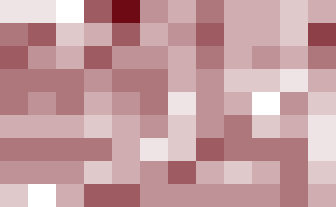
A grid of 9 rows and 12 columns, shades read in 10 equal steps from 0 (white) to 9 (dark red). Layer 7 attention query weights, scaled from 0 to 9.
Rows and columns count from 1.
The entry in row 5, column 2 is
4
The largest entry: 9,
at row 1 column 5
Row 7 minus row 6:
2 2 2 3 0 -3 0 2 0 3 2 0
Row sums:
40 50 50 44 40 35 48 42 45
